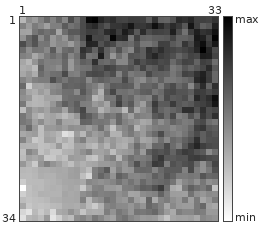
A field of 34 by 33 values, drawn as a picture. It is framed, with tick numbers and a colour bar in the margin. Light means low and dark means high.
Ninth with the lowest average: bottom left. Odd patch: calmer, in the bottom left. Odd rows or columns: none. Stripes: none. Ninth with the highest average: top right. Average level on the scale: 50%. Mirror symmetry: none. Calmest part: bottom left. Slope: up to the top right.
